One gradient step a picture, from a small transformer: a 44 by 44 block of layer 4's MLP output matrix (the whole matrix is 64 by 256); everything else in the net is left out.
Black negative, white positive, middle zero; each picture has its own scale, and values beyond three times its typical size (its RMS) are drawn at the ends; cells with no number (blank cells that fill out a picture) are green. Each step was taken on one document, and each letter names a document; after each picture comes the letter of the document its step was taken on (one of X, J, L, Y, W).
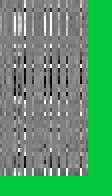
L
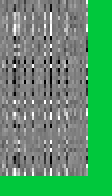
L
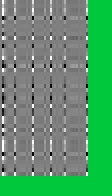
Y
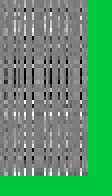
L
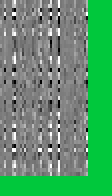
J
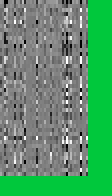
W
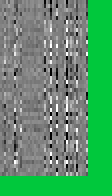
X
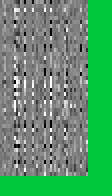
L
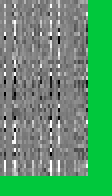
J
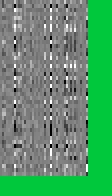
L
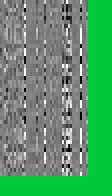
W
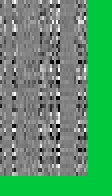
J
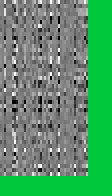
J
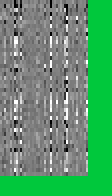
X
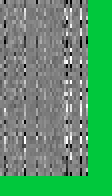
W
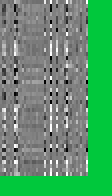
X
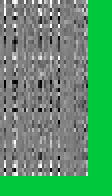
J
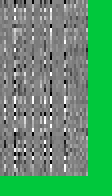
L
